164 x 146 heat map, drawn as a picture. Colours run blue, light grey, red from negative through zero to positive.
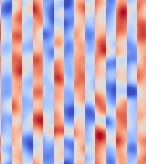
Average level on the scale: 50%. Stripes: upright, repeating 7 times. Lone odd cells: none. Slope: none. Ninth with the highest average: top right. Ninth with the lowest average: top middle.
